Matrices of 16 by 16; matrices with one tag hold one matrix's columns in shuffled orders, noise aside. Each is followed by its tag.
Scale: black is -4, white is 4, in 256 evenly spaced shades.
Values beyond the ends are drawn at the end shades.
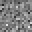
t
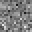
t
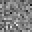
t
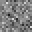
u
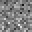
t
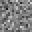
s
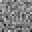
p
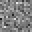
u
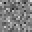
s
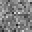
p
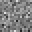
p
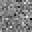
u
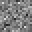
u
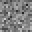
t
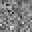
t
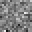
p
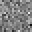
p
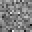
p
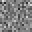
s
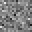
u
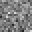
p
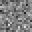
t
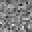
t
